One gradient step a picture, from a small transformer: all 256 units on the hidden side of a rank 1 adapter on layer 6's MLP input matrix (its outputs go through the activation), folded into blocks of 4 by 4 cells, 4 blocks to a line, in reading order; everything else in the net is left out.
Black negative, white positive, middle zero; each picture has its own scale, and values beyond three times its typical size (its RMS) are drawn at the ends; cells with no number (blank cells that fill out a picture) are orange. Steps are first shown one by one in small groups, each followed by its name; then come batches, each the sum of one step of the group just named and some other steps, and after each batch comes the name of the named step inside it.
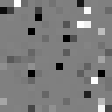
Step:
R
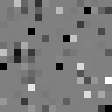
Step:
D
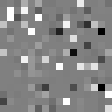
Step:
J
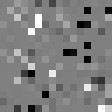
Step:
J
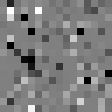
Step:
J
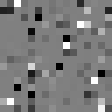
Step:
R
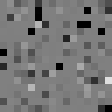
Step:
D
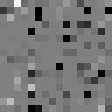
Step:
R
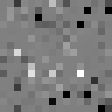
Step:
J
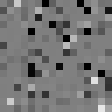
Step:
R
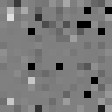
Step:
J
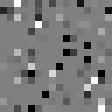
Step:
R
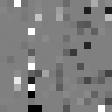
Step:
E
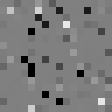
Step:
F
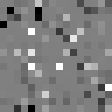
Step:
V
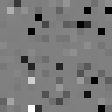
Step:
F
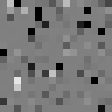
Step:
F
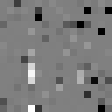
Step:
V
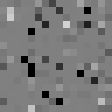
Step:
F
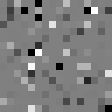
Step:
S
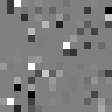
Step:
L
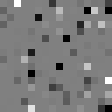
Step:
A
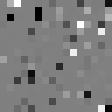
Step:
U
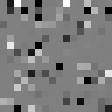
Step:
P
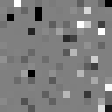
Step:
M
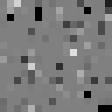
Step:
U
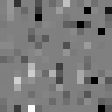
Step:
P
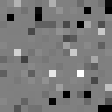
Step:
M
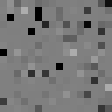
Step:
M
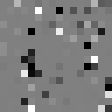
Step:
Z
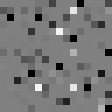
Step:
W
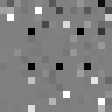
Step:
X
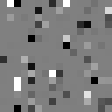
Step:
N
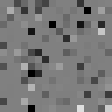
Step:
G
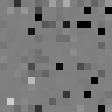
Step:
G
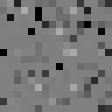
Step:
W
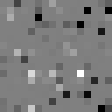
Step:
X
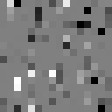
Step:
N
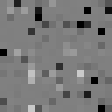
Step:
G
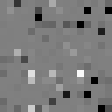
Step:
G
